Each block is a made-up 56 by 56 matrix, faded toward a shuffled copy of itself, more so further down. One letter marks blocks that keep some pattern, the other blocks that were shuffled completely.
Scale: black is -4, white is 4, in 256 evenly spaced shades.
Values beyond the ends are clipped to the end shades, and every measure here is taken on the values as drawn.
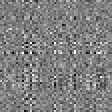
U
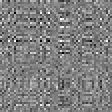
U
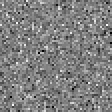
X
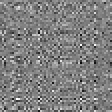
U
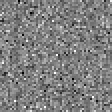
X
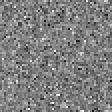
X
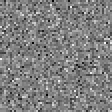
X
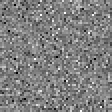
X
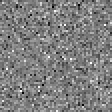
X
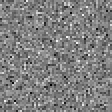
X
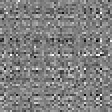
U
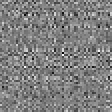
U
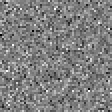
X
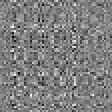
U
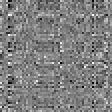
U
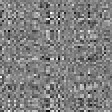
U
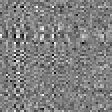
U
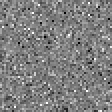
X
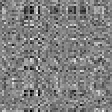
U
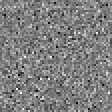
X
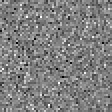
X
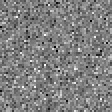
X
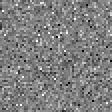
X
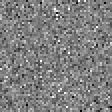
X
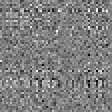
U
